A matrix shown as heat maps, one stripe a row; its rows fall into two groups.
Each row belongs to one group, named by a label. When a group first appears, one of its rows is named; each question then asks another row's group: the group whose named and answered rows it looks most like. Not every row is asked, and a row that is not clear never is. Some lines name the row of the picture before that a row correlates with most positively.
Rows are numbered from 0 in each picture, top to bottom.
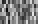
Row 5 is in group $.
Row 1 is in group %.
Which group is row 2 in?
%
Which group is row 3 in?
%
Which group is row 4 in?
$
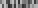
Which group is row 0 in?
%
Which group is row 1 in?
$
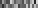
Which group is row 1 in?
$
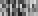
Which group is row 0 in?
$
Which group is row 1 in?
$
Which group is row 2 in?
%
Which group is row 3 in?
$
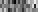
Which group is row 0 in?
$
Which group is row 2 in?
$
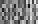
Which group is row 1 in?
%
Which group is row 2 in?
$
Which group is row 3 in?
%
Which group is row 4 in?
$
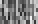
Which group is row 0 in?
$
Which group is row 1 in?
$
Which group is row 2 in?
$
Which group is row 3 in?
$
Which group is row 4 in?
$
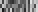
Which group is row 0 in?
$
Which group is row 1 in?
%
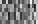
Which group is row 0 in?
$
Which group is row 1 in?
%
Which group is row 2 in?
%
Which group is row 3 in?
$
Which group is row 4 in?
$
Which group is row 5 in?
%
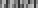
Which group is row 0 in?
%
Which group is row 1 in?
%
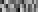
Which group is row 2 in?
%
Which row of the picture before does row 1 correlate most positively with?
0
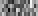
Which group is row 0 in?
$
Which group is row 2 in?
$
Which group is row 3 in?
%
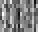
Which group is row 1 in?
%
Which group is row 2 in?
%
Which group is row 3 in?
%
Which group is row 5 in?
%
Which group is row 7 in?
%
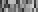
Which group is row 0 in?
%
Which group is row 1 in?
%
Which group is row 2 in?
$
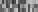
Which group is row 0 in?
$
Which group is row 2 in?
$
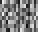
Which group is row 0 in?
%
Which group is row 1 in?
%
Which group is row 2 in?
$
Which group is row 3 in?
%
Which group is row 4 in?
$
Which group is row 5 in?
%
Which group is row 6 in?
%
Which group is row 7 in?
%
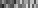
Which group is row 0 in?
%
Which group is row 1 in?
$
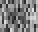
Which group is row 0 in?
$
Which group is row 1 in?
%
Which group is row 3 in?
$
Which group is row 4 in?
$
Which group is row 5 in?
$
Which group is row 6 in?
%
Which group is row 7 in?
%
